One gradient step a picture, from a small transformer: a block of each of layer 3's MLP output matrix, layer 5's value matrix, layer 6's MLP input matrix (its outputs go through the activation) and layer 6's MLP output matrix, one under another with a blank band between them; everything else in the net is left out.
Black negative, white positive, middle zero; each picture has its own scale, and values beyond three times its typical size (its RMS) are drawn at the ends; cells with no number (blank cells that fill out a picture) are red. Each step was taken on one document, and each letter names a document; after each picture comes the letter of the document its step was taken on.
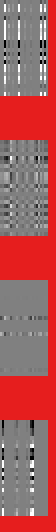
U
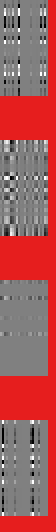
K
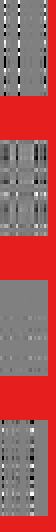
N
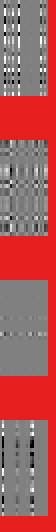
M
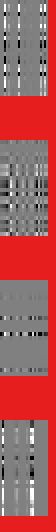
U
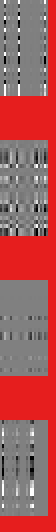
N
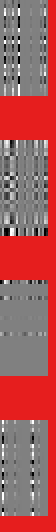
K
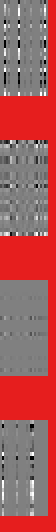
U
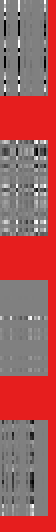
N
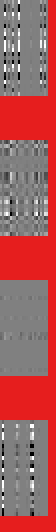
M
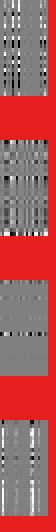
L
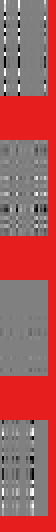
N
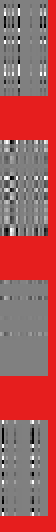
K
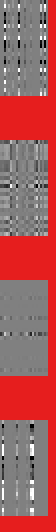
U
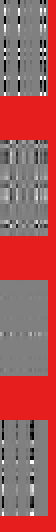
U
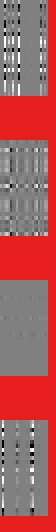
M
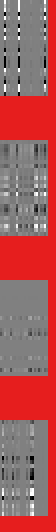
N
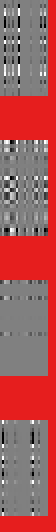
K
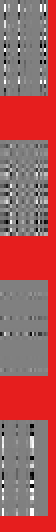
U
